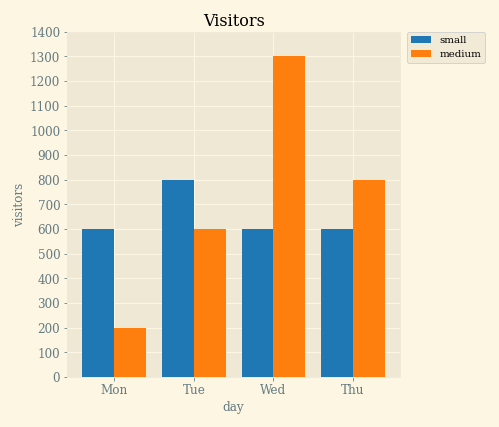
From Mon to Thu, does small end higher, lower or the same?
the same
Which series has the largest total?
medium
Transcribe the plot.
Title: Visitors
x-axis: day, ticks Mon Tue Wed Thu
y-axis: visitors, ticks 0 100 200 300 400 500 600 700 800 900 1000 1100 1200 1300 1400
Legend: small, medium
Values:
small: 600 800 600 600
medium: 200 600 1300 800
